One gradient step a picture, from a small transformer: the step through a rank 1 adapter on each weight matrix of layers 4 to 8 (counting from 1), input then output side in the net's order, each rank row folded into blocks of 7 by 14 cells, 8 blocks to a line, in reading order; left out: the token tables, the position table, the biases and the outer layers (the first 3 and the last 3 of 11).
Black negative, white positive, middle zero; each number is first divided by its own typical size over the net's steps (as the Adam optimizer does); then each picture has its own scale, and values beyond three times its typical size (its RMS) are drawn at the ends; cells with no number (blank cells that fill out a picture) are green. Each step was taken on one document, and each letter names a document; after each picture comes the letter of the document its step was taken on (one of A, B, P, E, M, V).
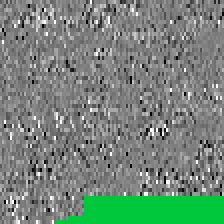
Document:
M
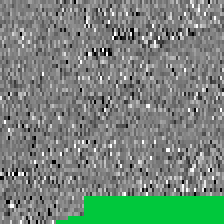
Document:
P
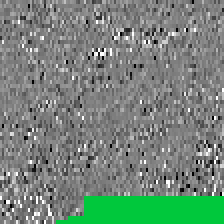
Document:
M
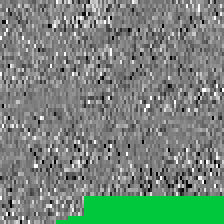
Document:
P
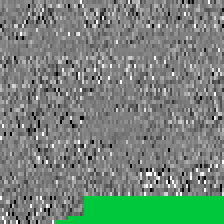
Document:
M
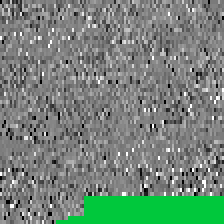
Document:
P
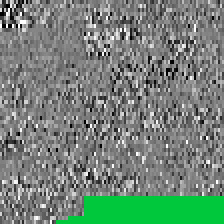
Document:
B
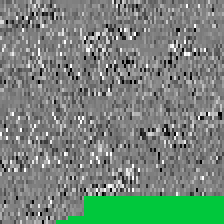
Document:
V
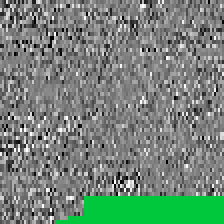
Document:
B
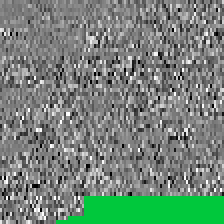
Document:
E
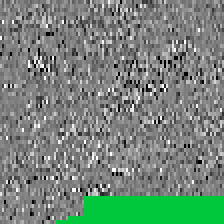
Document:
V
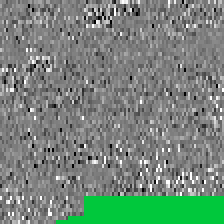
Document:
M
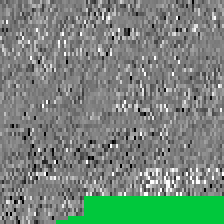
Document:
M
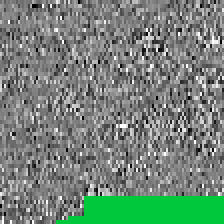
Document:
E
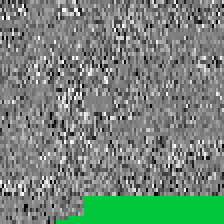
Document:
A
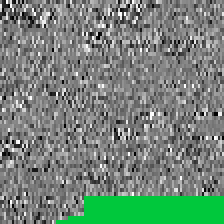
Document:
B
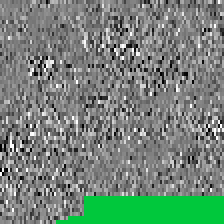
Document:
B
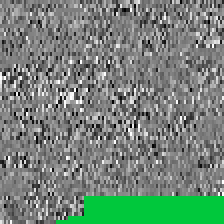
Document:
E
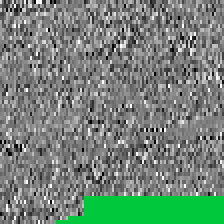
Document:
B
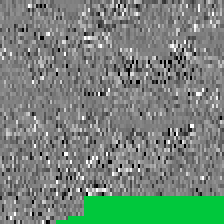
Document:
V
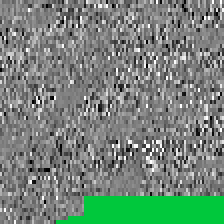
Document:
A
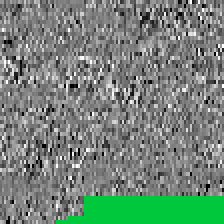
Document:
E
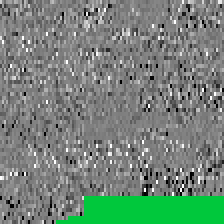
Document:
P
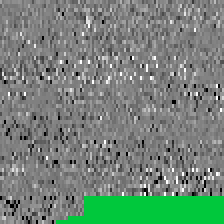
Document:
P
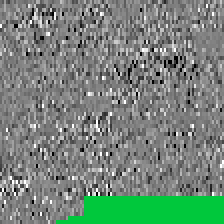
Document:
V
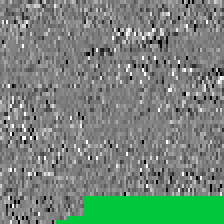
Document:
M
